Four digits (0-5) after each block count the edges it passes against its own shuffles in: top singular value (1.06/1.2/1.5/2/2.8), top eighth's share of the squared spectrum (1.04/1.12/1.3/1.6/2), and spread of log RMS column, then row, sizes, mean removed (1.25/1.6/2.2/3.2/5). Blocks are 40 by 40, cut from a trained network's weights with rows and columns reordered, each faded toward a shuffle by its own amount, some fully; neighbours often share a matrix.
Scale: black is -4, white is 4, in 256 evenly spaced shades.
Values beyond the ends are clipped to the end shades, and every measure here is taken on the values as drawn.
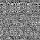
3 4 1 2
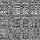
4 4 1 2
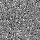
0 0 0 0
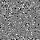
2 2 0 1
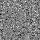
1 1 0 0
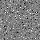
0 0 0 0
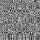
4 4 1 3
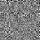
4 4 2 2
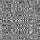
4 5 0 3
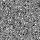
0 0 0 0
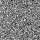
0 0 0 0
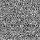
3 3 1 1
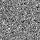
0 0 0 0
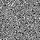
0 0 0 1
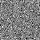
1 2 0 0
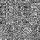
3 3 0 2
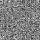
3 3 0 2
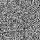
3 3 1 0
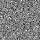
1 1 0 0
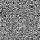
3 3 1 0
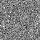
0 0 1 0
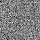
1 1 0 0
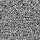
2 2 0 1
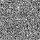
2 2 0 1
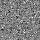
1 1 0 0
